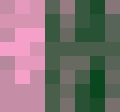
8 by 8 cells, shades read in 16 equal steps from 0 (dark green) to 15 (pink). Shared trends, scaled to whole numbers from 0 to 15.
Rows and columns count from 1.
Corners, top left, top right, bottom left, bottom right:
12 8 12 7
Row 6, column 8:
6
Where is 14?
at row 1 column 2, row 5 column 2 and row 5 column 3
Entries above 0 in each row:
8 8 8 8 8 7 7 8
